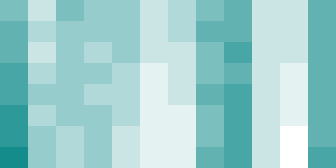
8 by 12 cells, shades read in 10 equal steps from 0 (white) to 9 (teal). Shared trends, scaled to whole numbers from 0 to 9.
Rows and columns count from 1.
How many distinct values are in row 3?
6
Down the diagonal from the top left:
5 3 4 4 3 1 1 6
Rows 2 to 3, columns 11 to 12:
2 6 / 2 6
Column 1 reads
5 6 6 7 7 8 8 9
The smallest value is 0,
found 2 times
